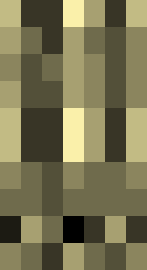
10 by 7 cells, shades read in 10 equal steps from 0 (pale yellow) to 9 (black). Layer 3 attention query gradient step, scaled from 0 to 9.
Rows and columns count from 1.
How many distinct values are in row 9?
5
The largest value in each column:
8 7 7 9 7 7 7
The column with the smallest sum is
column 4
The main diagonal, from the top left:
2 5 5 3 3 7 4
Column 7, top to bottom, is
2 4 4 4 2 2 4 5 7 4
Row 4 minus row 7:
-1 1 0 -1 -1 1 0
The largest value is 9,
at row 9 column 4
